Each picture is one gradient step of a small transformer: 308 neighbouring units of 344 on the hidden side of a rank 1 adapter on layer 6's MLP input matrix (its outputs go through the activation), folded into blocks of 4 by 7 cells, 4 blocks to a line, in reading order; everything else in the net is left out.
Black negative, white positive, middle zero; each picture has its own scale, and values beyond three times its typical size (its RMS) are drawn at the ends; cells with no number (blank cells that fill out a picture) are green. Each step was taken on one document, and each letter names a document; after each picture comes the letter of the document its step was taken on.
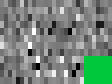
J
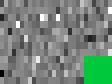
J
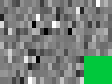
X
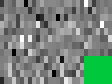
J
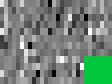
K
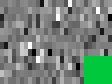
X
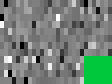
X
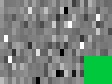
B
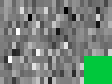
B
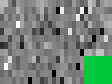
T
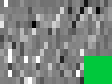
X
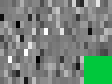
X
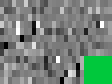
J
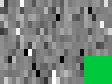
K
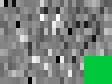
T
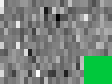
K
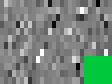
X
